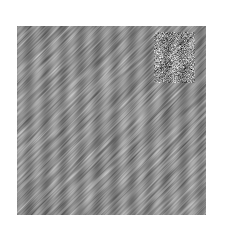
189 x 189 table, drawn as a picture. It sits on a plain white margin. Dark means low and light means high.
An odd patch, rougher than its surroundings, sits in the top right. The top right is the roughest part. Upright stripes repeat 11 times across the table. There is no overall slope.
